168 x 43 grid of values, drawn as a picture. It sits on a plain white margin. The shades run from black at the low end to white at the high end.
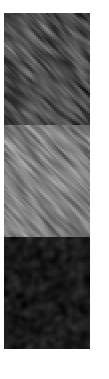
It is made of 3 by 1 panels. Panel 1,1: low, slanting down to the right. Panel 2,1: middling, slanting down to the right. Panel 3,1: very low, blotchy, faint in contrast.
